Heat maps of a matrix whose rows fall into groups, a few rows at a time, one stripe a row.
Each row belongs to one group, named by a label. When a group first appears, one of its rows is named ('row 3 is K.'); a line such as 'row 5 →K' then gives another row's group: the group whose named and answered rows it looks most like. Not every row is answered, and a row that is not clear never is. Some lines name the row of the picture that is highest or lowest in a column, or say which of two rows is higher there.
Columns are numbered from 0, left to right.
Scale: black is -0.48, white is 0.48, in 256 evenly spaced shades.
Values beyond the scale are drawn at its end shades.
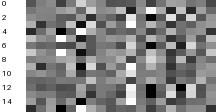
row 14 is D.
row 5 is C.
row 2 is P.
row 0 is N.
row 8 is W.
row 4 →N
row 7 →C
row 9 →D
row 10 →D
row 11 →W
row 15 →N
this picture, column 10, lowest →1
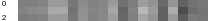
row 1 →W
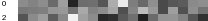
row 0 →D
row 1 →W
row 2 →N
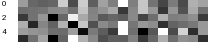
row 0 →D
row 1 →W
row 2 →N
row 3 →D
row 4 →P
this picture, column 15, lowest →4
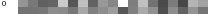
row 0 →D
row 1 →W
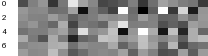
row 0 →N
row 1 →P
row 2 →C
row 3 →D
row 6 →W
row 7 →C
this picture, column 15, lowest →1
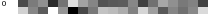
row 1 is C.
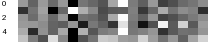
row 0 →D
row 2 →D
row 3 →P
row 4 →D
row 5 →C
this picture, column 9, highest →5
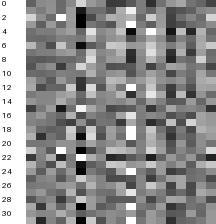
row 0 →N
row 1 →D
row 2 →C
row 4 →W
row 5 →W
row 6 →C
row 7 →W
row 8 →W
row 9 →N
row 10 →W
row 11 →C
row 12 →D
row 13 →W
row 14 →C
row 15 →N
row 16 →D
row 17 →P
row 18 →D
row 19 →D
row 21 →C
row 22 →N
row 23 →C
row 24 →D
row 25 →N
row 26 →W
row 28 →N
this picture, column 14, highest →17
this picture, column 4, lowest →17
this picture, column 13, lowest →17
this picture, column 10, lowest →4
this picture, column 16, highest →17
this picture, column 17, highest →8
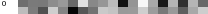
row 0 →W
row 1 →C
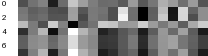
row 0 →N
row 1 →P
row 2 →P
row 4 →N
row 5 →N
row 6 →N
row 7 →N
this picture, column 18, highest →3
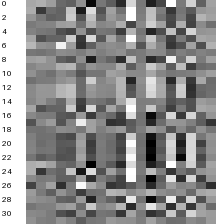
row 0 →P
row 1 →D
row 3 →W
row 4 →P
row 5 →D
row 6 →C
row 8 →P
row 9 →W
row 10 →C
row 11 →W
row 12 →W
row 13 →W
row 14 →D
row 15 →D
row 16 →P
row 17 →N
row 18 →W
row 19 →P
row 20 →P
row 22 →P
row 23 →P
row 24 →D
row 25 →P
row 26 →N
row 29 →W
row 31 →C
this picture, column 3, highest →6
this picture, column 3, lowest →26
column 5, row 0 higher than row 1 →Yes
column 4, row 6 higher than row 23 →Yes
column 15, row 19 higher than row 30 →No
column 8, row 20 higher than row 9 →No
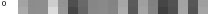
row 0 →C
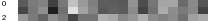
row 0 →N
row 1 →N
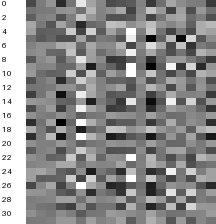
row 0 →N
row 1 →W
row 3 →C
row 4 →D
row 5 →P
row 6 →W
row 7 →D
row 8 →N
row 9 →P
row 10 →D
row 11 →N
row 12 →W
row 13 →N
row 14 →P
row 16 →C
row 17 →N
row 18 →C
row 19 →N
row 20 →C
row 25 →D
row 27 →P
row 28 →W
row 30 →C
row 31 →W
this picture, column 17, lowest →9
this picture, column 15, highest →6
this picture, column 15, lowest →5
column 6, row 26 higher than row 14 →Yes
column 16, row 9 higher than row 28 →Yes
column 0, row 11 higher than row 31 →No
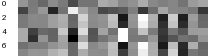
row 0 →C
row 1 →N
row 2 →W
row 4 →D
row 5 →D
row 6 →W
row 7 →W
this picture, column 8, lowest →1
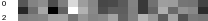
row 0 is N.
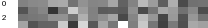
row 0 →W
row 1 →N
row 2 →W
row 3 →D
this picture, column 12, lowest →1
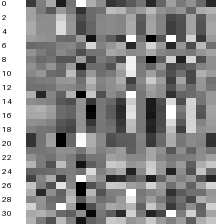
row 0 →N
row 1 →C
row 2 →C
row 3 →C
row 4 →C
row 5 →P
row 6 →W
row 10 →D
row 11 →W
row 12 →W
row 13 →D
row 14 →P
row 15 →P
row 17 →P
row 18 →P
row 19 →N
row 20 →N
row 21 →W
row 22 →C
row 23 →C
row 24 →W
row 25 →N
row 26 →C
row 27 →D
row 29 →C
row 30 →P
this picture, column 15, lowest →8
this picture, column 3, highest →29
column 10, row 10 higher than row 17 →Yes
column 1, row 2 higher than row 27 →Yes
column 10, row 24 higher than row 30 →No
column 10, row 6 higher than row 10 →No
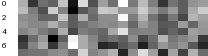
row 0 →D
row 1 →C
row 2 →D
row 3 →C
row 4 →D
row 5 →N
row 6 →N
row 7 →W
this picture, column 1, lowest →0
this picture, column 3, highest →1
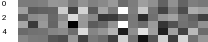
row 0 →W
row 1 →D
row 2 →N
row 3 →D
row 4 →W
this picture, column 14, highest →5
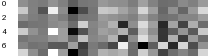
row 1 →C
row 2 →C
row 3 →W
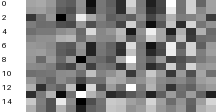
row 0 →P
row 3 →P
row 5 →W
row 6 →P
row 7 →P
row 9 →P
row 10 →W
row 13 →N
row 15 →C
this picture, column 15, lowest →3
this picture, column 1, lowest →12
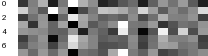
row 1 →C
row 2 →N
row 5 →N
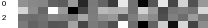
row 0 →P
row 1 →C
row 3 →P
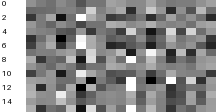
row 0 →C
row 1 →W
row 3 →C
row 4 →P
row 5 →N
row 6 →N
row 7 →W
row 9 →C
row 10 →N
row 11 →P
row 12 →D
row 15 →D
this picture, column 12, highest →7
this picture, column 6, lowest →11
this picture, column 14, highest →11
